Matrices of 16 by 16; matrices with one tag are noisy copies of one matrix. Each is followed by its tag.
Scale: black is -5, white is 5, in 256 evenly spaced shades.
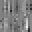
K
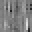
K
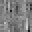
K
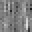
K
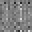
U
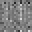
U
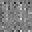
U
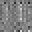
U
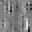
K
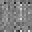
U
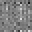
U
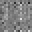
U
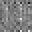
U
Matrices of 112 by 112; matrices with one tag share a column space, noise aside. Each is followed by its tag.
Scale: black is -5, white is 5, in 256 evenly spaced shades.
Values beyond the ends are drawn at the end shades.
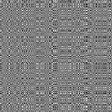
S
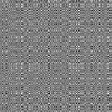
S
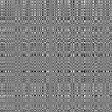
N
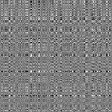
N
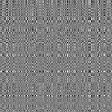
N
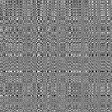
N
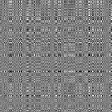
N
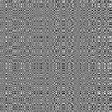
S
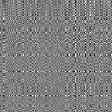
N
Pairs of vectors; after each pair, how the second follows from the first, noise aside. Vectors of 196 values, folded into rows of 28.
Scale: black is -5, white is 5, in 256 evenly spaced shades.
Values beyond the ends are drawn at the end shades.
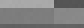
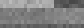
copied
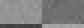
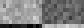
scaled up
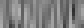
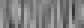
copied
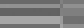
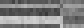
scaled up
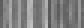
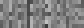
sign-scrambled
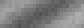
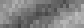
copied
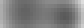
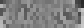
sign-scrambled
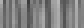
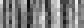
scaled up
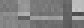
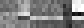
scaled up
